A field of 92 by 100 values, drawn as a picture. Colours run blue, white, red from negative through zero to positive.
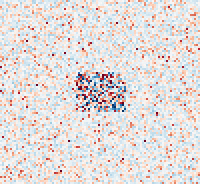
Neither half mirrors the other. In the centre lies a patch that is rougher than the rest. The texture is fine-grained noise. Values change most from cell to cell in the centre.
